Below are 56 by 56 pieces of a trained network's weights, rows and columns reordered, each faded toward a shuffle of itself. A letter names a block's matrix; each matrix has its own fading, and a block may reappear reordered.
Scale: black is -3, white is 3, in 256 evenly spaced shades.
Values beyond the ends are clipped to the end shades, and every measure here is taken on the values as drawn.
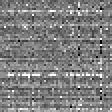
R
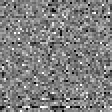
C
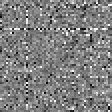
C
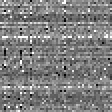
R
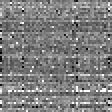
R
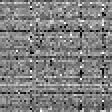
R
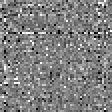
C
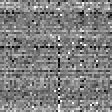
R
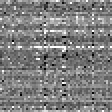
R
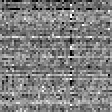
R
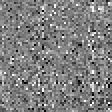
C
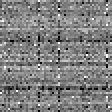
R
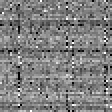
R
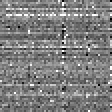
R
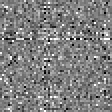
C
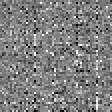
C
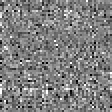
C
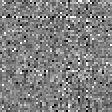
C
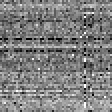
R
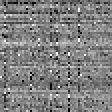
R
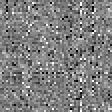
C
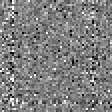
C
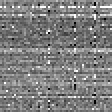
R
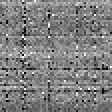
R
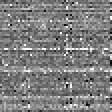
R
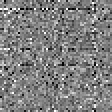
C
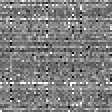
R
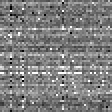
R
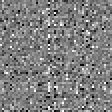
C
